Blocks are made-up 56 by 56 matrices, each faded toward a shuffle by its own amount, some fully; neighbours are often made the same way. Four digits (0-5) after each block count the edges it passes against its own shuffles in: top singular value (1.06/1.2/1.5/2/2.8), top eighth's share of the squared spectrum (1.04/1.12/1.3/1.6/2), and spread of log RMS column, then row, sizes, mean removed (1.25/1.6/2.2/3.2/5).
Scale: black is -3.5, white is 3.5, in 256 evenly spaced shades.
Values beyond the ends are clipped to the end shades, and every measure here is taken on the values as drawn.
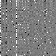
4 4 2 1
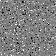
2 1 0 1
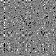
4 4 2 1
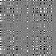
5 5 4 3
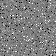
0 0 0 0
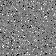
2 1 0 0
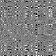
4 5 3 3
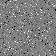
0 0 0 0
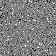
3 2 0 0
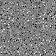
3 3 1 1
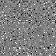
4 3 1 2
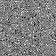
2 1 0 0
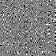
4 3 2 1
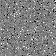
2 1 0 0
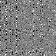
2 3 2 2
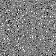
2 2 1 0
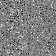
1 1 1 0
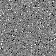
0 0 0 0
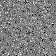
0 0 0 0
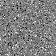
1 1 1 0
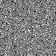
1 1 1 0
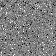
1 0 0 0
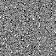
1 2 2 0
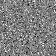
0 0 0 0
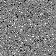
0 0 0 0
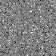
1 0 0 0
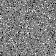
1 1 0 0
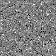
3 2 1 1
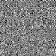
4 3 1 2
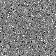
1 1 0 0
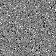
1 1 0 0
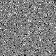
2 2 0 1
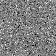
0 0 0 0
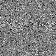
0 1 0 2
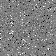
1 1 0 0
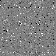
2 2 1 1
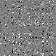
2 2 2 2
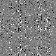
2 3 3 1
